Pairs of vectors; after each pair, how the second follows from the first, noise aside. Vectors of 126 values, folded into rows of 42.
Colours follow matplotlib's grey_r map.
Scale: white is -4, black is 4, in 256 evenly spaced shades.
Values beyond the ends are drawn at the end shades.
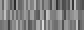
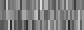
reversed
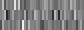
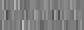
shrunk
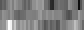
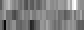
reversed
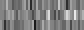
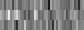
reversed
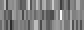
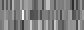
reversed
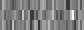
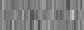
shrunk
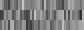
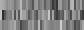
reversed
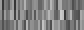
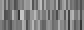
reversed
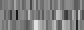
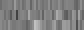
shrunk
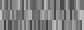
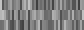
reversed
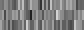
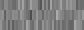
shrunk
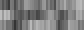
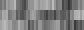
reversed
